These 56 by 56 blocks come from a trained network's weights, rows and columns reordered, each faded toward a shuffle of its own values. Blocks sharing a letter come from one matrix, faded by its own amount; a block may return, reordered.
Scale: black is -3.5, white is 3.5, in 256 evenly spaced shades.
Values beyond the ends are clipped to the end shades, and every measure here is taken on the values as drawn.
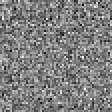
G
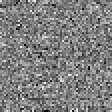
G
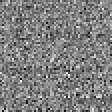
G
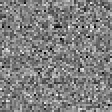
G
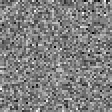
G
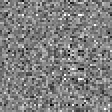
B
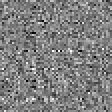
B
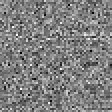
G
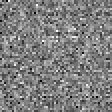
G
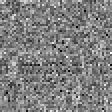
G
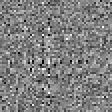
B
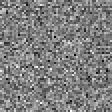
G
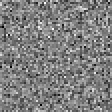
G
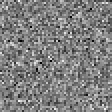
G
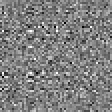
B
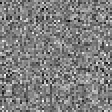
B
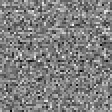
G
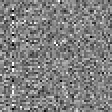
B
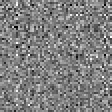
B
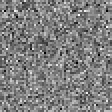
G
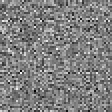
B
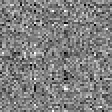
B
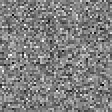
G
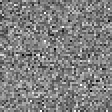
G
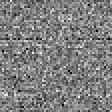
G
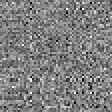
B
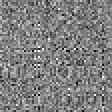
B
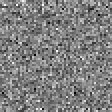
G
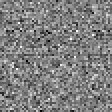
G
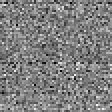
G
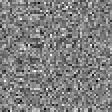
B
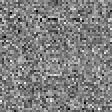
G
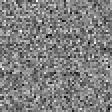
G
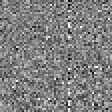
B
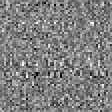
B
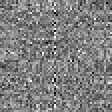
B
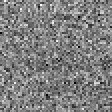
G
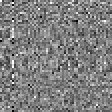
B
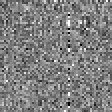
B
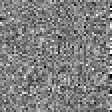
B
